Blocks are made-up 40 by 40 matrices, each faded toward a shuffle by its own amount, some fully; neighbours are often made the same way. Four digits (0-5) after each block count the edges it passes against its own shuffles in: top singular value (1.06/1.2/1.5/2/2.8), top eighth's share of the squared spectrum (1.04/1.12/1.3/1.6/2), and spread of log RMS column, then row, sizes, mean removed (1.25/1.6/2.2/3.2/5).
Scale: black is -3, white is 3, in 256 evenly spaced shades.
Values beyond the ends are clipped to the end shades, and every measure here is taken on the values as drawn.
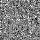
0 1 0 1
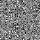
1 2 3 0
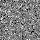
0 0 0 0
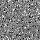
0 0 0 0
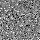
0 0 0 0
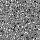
0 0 0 0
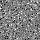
0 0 0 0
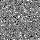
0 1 0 1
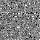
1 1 0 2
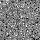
0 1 0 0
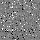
1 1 1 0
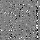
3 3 2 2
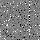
2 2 1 0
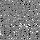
1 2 1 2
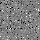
1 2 1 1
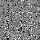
1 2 2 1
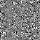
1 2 3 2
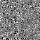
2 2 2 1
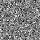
2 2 0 0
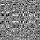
4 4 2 2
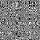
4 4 2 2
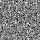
1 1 0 0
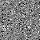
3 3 1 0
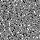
1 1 0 0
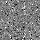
1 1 1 0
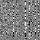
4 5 3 1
